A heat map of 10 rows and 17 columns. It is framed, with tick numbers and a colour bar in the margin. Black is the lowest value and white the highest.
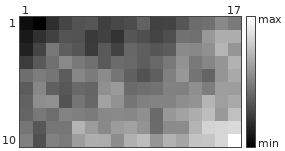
Neither half mirrors the other. No lone cell stands out from its neighbours. The top left is the ninth with the lowest average. Values rise toward the bottom right. The ninth with the highest average is the bottom right. On average the colour sits 50% of the way up the scale. The values follow a bell shape.
